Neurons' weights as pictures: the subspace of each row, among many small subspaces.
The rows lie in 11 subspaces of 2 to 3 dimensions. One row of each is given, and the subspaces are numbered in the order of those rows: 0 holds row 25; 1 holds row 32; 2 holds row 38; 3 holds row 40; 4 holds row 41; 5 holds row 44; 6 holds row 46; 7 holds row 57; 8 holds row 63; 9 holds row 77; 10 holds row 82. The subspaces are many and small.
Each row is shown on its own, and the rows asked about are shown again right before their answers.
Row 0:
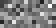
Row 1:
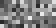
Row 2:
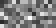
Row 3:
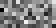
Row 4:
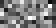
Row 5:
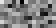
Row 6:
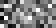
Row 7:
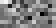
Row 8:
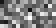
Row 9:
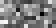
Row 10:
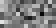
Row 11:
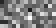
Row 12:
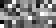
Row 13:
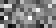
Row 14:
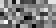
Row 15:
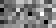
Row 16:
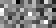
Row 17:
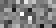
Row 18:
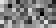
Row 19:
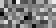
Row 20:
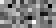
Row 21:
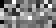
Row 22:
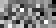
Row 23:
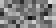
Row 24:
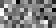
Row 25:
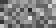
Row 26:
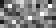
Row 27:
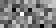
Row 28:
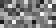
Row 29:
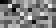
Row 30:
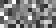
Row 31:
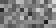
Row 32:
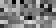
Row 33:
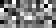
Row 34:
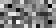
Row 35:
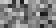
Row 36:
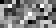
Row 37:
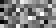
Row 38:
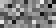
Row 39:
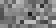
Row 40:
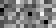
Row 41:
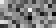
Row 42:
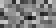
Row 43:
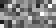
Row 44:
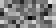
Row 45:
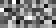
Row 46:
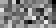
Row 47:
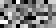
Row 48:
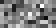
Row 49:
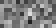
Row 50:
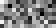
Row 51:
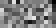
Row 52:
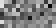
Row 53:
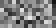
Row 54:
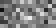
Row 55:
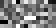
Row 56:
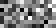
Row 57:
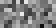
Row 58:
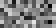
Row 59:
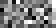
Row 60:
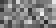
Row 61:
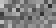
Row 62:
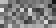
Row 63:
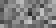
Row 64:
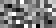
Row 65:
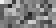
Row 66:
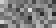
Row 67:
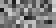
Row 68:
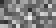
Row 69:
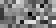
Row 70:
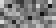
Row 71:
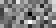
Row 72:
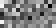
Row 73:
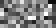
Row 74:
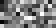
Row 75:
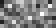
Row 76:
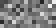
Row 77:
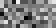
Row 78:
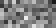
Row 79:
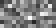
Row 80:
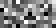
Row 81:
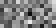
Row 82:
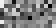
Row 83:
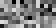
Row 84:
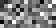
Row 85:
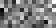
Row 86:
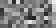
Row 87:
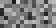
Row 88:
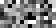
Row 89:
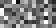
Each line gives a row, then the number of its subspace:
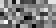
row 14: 9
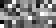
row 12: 1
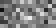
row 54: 9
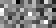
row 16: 3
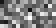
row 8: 4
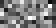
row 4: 5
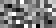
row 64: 1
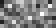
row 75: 5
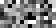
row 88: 8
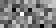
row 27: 8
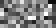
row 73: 5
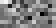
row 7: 7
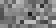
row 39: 8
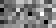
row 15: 3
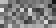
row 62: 0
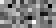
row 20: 8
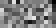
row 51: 6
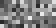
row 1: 1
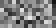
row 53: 1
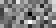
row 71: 8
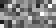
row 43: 1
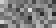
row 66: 4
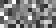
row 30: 0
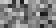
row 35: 7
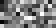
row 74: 0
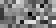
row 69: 8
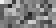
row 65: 7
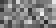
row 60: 6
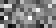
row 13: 9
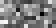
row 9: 3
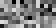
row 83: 1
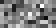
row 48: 7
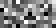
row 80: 4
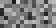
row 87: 0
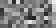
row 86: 6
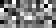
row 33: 10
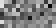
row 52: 10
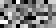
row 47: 3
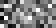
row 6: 9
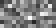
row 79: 6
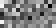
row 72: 10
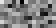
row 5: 8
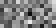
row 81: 8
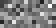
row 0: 2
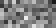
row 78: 9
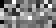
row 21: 10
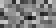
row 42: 0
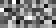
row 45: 10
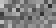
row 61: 10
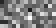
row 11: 4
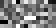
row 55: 3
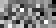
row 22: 1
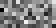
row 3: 4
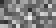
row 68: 4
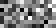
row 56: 3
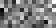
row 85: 9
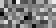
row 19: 9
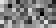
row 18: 6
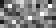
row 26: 5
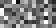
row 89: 0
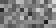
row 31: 3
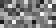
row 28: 2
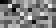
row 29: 7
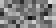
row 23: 5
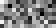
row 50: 6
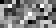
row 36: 7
